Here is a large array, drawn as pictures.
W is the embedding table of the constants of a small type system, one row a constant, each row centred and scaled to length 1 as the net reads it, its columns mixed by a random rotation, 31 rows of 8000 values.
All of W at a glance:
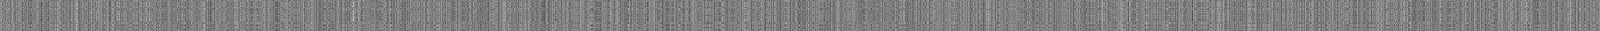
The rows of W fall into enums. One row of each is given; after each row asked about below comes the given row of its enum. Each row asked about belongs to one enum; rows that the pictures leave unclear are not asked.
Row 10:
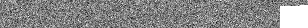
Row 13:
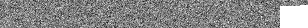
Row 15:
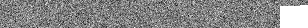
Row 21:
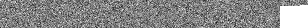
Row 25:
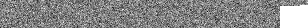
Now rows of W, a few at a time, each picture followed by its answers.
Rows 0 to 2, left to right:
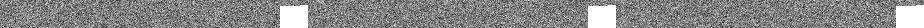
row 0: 15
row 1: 10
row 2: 13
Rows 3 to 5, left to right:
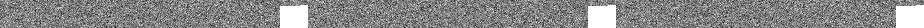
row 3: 13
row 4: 21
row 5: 13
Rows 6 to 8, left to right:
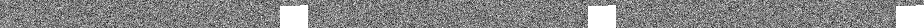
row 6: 13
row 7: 15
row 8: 21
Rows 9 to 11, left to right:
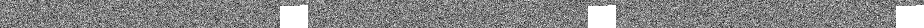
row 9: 25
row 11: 13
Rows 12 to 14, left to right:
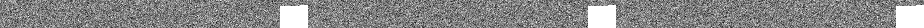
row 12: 10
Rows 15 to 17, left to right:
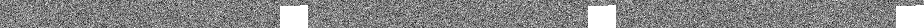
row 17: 10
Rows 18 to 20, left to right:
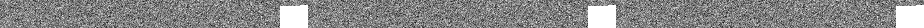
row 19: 13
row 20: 13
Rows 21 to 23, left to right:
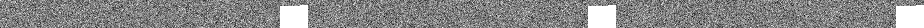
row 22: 15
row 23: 15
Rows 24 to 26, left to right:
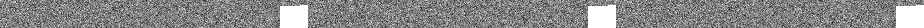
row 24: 21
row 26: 21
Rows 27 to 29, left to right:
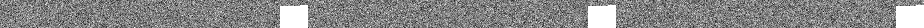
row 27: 15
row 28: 21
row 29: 25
